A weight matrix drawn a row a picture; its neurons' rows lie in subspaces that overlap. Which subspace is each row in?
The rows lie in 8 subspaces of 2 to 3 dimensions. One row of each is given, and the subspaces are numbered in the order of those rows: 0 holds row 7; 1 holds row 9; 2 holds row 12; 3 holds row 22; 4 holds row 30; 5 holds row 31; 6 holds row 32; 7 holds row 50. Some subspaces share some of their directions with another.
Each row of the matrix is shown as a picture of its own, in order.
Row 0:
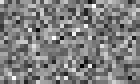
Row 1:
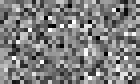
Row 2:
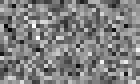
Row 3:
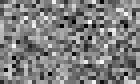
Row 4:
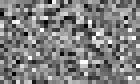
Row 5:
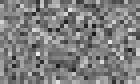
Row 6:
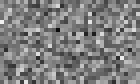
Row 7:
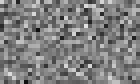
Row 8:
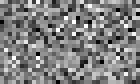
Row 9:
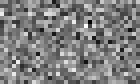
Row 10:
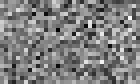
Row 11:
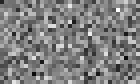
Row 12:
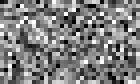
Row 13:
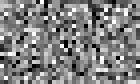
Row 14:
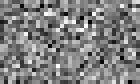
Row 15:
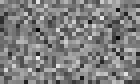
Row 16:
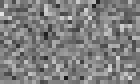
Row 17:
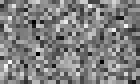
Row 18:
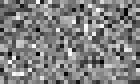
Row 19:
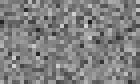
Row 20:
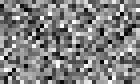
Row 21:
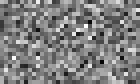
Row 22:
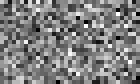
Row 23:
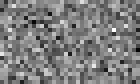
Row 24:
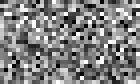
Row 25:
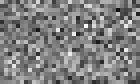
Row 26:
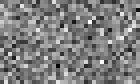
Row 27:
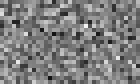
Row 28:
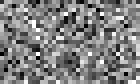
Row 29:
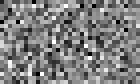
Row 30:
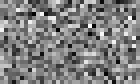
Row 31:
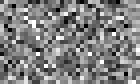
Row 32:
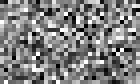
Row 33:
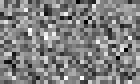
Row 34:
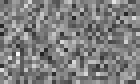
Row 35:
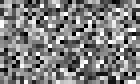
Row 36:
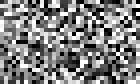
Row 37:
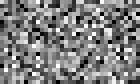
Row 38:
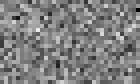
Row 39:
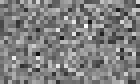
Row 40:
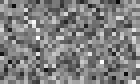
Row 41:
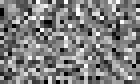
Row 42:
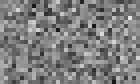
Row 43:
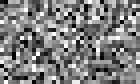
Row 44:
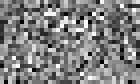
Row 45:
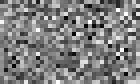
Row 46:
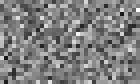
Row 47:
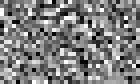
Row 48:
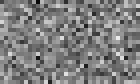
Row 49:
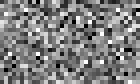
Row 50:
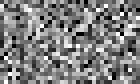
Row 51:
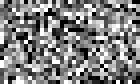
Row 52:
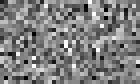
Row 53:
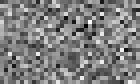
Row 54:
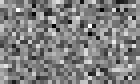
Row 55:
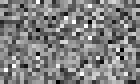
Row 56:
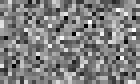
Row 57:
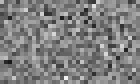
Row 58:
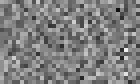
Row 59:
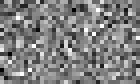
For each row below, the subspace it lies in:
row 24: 2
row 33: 0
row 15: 1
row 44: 3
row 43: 6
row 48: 1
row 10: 4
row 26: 7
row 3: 2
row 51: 3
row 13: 6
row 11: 4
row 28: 5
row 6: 2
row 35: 6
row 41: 1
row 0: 0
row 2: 5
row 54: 4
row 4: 1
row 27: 1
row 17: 5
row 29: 2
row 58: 4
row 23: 5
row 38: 7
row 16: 0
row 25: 3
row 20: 7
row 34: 6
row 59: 6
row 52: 6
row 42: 4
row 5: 2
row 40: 5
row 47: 1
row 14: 3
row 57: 0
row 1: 4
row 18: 6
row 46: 7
